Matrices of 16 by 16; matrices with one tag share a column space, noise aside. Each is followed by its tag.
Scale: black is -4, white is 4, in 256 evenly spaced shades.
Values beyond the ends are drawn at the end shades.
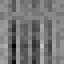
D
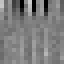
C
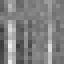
D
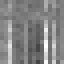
D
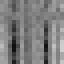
D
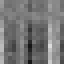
D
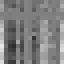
D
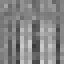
D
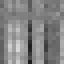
D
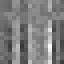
D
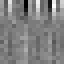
C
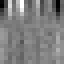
C
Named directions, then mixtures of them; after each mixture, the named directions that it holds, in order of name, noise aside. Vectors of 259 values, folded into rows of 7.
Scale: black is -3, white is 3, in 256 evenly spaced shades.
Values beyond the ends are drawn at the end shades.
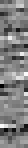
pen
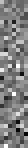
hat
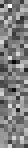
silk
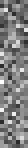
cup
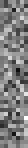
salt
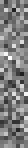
hat, salt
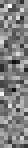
silk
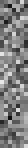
cup, salt, silk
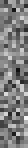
salt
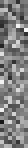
cup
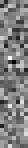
salt, silk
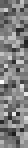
cup, pen, salt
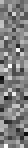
cup, hat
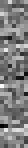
hat, pen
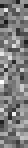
cup, salt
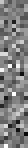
hat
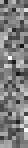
hat, salt, silk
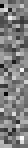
cup, pen, silk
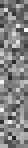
cup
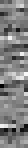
pen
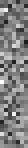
cup, salt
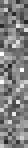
cup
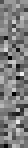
hat, silk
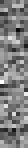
cup, pen, salt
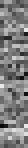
cup, hat, pen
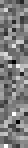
cup, hat, silk
